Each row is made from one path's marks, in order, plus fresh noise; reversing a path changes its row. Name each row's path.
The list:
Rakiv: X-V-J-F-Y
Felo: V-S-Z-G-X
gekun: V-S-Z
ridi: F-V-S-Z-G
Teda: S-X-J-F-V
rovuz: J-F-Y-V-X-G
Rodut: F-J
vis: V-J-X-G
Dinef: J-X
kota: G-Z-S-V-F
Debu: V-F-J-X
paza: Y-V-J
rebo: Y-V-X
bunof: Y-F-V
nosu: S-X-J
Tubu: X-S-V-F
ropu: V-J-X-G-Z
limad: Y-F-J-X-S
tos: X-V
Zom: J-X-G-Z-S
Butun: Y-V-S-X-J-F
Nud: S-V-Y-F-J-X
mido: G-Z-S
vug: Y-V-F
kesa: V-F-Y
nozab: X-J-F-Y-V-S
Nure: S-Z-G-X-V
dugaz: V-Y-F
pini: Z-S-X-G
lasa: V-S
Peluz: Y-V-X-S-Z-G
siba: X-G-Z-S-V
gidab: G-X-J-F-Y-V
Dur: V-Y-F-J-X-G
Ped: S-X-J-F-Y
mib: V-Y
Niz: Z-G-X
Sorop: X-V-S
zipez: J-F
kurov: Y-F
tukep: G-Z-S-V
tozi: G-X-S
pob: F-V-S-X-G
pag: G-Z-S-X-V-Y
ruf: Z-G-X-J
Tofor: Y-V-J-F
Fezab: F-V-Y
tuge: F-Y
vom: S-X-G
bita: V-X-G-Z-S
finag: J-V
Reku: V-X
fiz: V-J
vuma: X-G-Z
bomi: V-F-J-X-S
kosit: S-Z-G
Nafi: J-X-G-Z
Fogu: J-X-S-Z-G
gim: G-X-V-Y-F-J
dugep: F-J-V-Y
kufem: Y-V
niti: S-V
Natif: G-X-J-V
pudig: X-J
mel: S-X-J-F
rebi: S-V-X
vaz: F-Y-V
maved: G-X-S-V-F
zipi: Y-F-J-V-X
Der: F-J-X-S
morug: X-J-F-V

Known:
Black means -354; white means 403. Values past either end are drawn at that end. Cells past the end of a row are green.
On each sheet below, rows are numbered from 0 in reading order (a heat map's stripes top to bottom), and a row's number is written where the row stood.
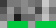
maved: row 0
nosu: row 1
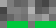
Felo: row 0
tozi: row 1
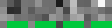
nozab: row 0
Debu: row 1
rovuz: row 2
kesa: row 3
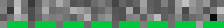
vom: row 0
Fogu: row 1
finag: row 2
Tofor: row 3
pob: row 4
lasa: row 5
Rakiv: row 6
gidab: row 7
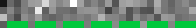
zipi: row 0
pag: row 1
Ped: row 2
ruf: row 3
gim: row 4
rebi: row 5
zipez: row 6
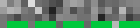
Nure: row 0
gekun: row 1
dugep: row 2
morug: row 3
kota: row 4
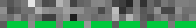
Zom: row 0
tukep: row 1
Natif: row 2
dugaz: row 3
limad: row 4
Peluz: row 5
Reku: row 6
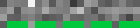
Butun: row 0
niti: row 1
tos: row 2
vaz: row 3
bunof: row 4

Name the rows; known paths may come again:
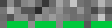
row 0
vis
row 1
Niz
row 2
mel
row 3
Rodut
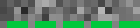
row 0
ridi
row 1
gim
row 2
kurov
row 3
pini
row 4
zipez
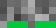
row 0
Tubu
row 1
Sorop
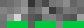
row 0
pudig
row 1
Peluz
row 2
Debu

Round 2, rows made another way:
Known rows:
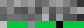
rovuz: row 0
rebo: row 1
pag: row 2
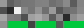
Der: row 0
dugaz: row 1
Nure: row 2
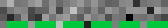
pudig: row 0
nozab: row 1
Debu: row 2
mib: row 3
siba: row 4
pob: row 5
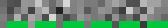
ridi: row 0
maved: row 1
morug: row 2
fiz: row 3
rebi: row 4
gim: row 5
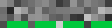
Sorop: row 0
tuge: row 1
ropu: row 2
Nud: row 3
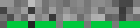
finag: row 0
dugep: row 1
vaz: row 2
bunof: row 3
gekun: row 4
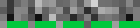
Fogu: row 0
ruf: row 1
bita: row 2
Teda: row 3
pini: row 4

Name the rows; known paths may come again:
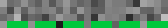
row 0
rebo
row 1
mido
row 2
mib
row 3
kosit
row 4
tukep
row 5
tozi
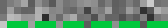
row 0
vug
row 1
kota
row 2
kufem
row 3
finag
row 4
Dinef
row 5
Teda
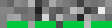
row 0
kurov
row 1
Peluz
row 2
Nud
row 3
bomi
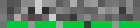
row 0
ridi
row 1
gidab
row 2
vuma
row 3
tos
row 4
vom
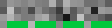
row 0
kesa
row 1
Tofor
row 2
ruf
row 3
pob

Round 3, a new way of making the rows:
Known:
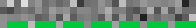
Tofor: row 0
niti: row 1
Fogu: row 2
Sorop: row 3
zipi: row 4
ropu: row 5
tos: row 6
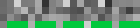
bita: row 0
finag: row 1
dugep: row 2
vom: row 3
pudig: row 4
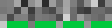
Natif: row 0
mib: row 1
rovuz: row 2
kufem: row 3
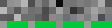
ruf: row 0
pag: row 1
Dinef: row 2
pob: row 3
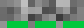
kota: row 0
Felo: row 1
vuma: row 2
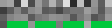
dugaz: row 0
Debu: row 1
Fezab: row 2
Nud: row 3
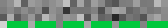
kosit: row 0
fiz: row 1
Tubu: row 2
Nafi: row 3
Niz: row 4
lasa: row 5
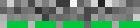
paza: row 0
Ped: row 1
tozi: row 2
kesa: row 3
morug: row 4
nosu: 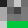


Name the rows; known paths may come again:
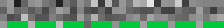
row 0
tos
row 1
gidab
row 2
rebi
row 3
tuge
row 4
Debu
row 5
bunof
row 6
kufem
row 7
pudig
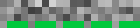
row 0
pob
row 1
vug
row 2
siba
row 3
bomi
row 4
Rodut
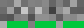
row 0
tukep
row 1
Dur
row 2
vis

